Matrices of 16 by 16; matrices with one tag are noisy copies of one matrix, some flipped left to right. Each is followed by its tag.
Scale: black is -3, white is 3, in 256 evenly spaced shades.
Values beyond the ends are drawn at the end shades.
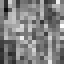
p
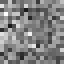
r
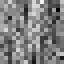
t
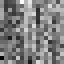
t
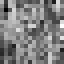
p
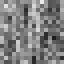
t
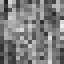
p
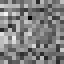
r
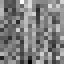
t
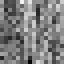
t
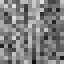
t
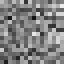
r
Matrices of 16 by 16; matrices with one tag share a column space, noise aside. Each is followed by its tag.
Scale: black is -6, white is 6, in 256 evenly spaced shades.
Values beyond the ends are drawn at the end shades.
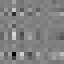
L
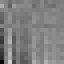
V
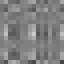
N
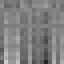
V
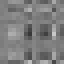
N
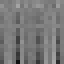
V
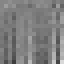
V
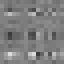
L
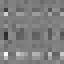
L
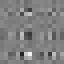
L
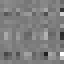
L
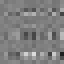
L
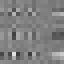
L
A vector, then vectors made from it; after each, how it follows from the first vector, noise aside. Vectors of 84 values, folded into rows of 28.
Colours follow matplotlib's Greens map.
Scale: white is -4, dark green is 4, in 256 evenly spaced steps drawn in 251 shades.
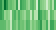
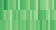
shrunk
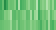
shrunk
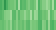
shrunk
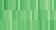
shrunk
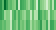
copied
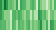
copied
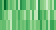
copied
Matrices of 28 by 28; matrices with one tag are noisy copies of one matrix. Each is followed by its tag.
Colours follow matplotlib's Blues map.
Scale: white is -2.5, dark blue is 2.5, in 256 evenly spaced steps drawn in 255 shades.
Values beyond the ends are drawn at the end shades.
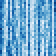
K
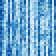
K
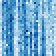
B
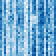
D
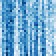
B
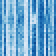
D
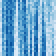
B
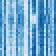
D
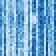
D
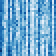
K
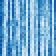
K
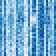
D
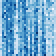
B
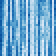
K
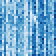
D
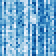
D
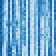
K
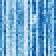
D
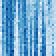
B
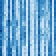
K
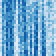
B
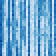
K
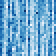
K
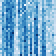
B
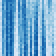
B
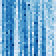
B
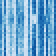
D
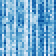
D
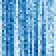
B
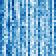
K
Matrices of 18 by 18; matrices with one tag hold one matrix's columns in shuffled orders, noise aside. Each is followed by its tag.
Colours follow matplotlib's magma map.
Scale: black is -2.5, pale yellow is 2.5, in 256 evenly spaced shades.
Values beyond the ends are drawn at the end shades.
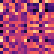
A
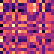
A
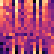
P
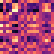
A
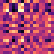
A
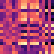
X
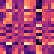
X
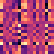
X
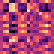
A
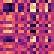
A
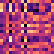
A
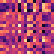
A
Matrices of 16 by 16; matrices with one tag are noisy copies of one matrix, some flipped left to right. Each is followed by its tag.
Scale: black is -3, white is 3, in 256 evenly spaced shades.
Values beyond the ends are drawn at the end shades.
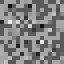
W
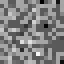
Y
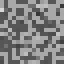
Y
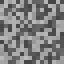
W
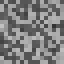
W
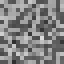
Y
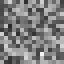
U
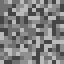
U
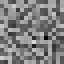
Y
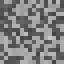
U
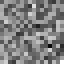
W
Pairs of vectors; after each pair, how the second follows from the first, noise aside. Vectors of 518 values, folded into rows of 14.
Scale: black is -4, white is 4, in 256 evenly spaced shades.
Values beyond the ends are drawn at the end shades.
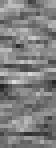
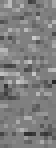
partly zeroed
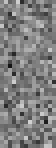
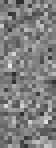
sign-scrambled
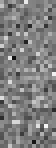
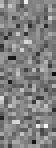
sign-scrambled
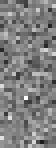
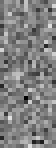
sign-scrambled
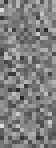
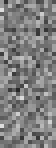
sign-scrambled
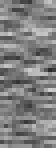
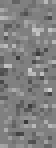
partly zeroed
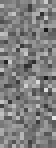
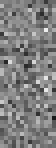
sign-scrambled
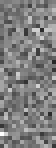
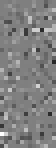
partly zeroed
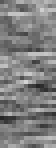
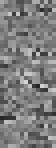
sign-scrambled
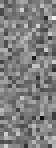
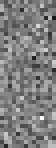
sign-scrambled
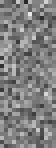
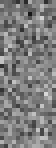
sign-scrambled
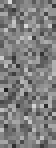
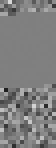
partly zeroed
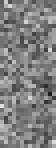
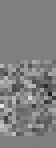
partly zeroed
